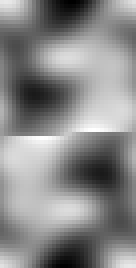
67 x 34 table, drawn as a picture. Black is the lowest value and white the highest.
Stripes: none. Slope: none. Symmetry: a half turn. Lone odd cells: none.
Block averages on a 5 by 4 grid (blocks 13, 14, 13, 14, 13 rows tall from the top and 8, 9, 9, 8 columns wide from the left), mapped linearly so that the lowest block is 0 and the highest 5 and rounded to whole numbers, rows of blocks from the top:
2013 / 0155 / 4444 / 5510 / 3102
